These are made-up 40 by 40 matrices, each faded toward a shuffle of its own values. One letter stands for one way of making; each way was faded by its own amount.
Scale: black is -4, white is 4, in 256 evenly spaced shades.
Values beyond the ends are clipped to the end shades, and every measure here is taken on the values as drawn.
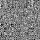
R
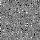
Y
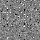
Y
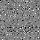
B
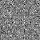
R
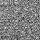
R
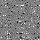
B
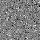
Y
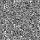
R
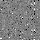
Y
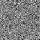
R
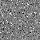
Y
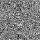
R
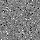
Y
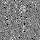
Y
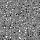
Y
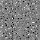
B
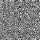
R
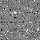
B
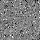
Y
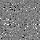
B
